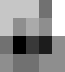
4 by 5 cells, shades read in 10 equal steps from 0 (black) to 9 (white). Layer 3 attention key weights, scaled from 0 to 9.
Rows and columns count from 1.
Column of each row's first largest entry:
5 5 5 1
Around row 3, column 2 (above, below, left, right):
5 4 4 2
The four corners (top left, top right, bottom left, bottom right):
7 9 5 5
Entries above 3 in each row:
5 5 2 5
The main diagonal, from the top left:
7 5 2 5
